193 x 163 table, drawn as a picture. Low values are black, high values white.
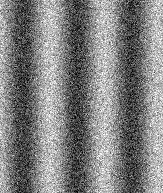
On average the colour sits 50% of the way up the scale. There is no seam. Upright stripes repeat 3 times across the table. There is no overall slope.
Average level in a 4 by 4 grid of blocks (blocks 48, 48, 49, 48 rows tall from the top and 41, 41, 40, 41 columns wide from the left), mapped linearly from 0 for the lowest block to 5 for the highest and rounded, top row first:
0352 | 0352 | 0352 | 0352
